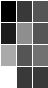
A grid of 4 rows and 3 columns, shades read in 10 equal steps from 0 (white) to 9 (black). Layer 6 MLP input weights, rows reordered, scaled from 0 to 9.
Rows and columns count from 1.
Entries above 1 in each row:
3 3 3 2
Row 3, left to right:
3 6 5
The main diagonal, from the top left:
9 4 5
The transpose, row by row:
9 8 3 0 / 7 4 6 7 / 6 6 5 7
